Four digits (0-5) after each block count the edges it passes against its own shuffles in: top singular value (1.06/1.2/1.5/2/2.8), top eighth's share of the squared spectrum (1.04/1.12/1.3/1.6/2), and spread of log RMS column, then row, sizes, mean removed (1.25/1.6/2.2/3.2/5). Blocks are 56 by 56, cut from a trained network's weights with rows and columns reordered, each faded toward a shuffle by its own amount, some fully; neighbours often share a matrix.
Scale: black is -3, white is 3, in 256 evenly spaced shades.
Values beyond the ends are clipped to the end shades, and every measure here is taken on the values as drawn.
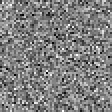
1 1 0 0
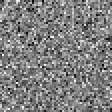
0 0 0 0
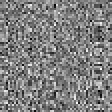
4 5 3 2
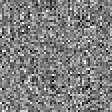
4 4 2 1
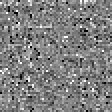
2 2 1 0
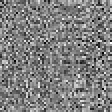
4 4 2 0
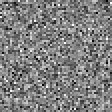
1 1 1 0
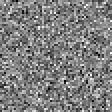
0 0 0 0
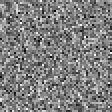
0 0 0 0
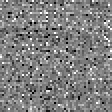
2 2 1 0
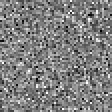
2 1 0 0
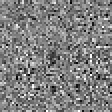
3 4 2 2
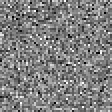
0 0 0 0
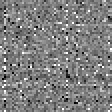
2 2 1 0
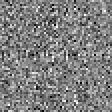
3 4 2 2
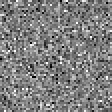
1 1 0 0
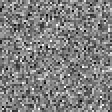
1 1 0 0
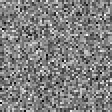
0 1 0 0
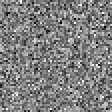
2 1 0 0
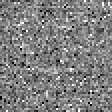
1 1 1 0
